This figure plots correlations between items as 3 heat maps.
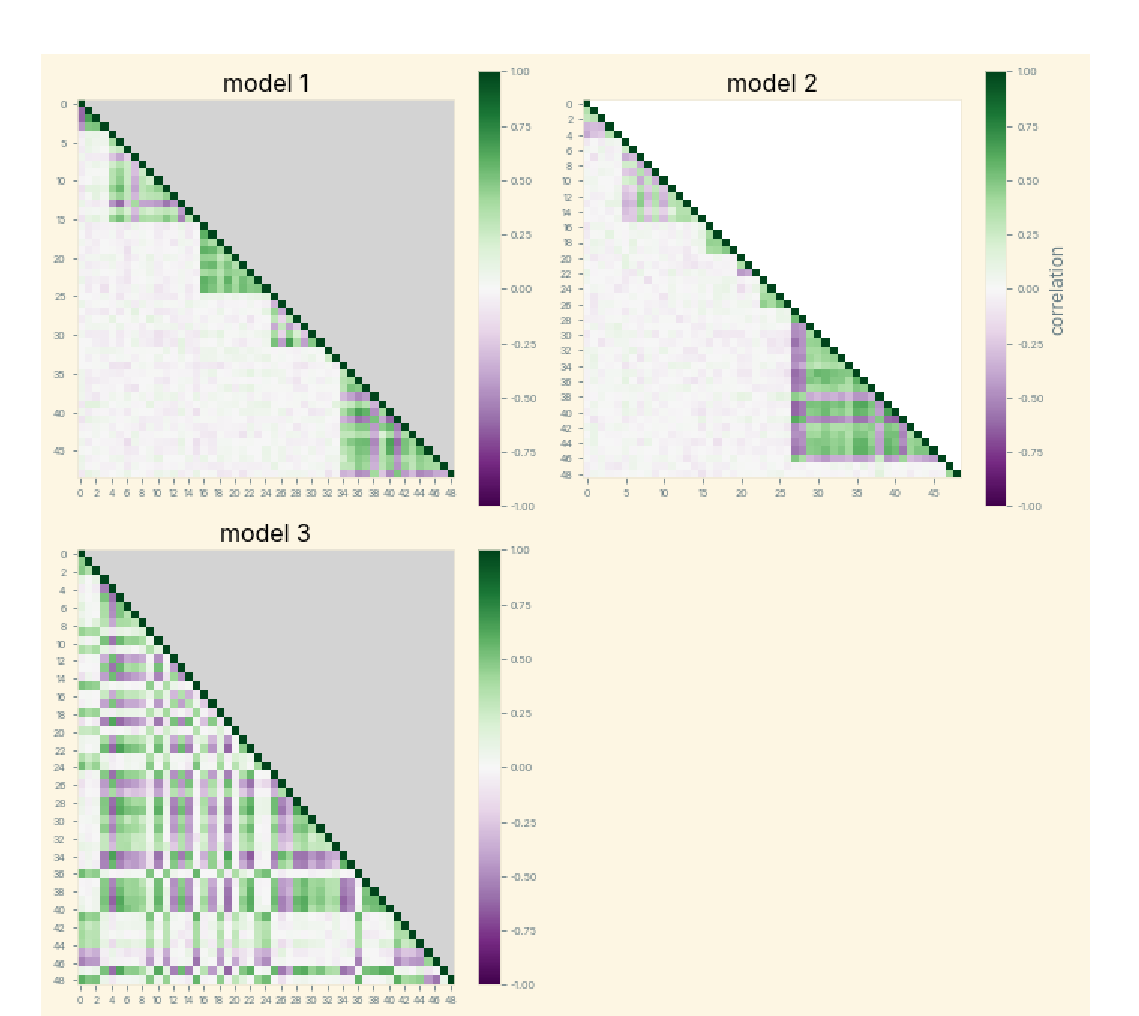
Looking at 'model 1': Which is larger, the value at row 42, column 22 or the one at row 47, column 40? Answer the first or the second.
the second
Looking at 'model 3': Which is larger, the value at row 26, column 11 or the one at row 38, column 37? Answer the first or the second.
the second
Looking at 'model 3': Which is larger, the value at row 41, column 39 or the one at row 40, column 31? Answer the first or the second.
the second
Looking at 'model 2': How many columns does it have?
49
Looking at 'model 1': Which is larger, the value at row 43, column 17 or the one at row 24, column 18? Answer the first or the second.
the second
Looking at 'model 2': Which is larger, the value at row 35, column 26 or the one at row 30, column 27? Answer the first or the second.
the first
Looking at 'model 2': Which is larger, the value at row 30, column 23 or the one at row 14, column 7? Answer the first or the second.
the second
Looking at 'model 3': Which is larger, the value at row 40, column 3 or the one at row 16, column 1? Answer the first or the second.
the first
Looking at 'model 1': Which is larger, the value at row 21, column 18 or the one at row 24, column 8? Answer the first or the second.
the first
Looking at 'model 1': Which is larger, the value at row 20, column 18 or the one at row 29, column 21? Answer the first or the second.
the first
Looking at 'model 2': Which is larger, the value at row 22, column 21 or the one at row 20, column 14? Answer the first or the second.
the second
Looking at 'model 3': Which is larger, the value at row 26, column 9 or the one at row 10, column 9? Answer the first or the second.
the second
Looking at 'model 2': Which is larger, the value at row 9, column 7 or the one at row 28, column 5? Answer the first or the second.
the first
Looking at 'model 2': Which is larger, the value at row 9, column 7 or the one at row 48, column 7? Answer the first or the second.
the first
